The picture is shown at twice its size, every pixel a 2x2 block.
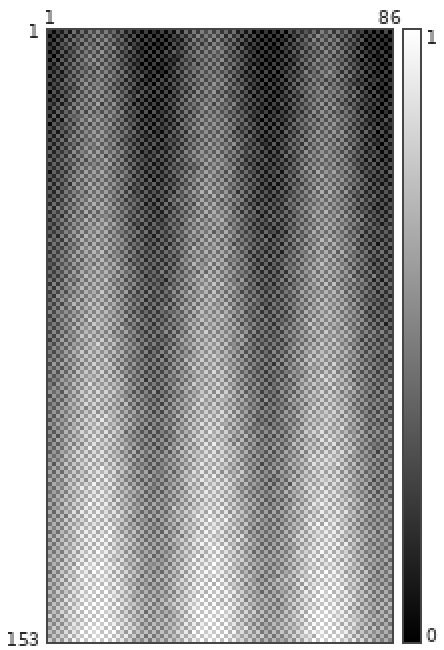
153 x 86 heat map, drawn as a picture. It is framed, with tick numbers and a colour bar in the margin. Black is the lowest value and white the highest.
Stripes running up and down repeat 3 times from left to right. Overall the values sit about 50% of the way up the scale. The field climbs toward the bottom.
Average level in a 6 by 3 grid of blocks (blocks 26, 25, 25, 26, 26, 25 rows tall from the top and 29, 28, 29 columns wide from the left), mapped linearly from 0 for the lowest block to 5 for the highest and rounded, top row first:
000 / 111 / 222 / 333 / 444 / 555
